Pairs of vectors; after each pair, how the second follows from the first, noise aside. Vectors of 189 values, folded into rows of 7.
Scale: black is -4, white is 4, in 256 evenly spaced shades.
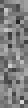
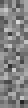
sign-scrambled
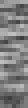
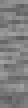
shrunk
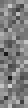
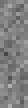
shrunk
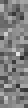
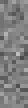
shrunk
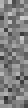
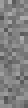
shrunk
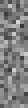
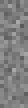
shrunk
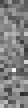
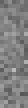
shrunk
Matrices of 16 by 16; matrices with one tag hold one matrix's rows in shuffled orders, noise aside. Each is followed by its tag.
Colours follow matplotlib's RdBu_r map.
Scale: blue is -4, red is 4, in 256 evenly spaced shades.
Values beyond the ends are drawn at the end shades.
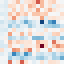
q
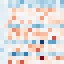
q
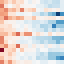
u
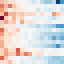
u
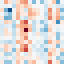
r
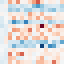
q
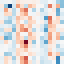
r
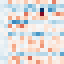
q
